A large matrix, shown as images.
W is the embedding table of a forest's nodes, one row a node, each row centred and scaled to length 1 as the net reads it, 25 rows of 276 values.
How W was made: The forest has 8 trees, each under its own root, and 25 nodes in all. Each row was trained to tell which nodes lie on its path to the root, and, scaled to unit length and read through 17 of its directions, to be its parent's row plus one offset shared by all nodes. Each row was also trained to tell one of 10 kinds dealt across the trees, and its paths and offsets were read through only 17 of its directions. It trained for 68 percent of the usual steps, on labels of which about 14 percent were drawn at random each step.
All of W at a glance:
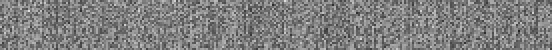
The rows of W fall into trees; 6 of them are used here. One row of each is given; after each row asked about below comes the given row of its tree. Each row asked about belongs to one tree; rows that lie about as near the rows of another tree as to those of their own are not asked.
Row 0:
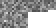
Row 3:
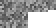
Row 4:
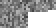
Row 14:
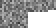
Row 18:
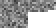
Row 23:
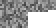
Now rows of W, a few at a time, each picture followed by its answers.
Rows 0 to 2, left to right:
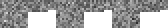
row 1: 0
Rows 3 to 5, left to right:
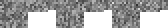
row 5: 3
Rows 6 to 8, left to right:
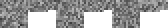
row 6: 14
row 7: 23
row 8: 3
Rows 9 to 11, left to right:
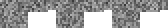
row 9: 0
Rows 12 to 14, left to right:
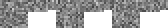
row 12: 4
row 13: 3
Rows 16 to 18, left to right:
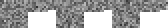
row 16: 3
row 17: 4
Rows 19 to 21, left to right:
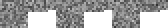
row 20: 4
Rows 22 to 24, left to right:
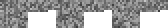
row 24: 14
